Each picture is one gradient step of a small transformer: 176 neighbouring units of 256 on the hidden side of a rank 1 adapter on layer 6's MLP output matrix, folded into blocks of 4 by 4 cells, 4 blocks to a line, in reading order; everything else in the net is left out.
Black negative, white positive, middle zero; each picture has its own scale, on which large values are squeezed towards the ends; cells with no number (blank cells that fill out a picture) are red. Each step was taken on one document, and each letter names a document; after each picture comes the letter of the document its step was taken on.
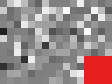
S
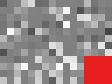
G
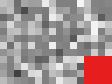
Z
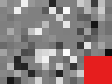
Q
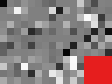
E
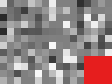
E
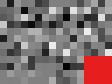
S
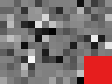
S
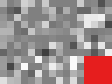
E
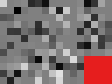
Q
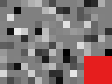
Q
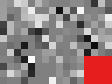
S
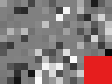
Q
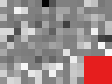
Z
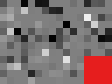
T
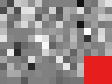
S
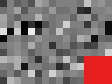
Z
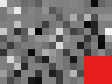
T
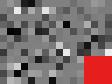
G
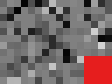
T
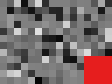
T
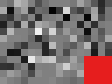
S
